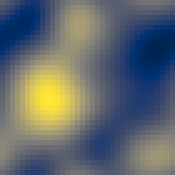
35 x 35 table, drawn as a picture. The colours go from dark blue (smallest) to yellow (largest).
There are no lone odd cells. The middle left is the ninth with the highest average. The middle right is the calmest part.
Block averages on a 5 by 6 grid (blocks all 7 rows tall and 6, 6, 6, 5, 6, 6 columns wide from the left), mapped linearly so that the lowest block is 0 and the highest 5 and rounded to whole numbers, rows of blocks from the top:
013211 | 133210 | 354211 | 343112 | 222123
